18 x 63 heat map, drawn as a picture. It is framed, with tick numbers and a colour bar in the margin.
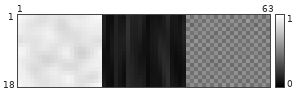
The table splits into one row of 3 panels. Panel 1,1: very high, blotchy, faint in contrast. Panel 1,2: very low, streaked downward, faint in contrast. Panel 1,3: middling, checkered.
